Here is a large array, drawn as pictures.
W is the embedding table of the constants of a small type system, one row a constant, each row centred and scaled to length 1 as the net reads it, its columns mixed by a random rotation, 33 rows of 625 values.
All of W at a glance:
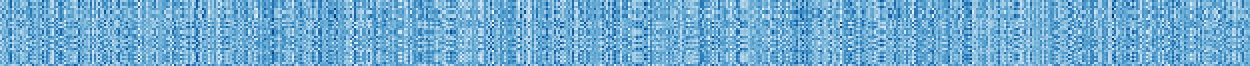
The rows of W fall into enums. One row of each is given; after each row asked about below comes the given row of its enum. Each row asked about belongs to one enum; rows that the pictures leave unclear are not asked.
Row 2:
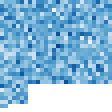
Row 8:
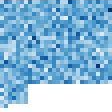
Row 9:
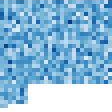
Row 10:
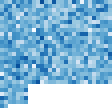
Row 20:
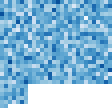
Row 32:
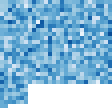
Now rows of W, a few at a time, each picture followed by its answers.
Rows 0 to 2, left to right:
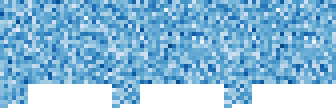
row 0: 20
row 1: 2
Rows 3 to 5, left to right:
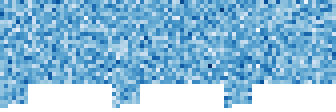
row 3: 20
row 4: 8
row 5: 10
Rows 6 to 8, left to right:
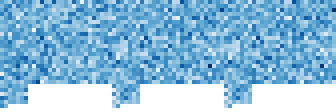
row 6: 10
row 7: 8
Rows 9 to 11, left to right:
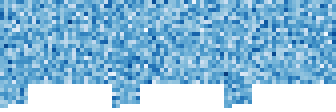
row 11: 32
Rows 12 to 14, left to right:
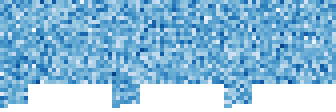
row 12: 10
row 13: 32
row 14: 2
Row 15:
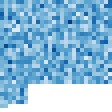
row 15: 9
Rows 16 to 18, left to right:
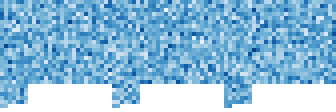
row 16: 9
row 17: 2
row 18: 32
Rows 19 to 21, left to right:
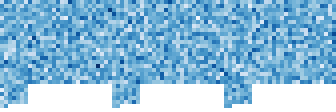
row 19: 8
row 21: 32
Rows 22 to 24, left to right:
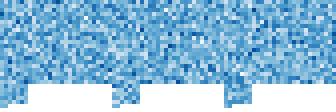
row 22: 20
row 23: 2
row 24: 32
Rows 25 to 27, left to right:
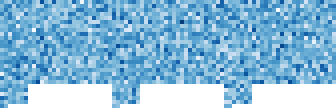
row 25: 10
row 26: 9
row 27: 2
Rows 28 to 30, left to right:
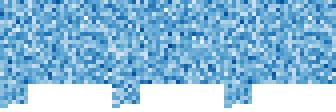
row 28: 20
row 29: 2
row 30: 20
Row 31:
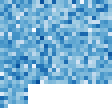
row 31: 10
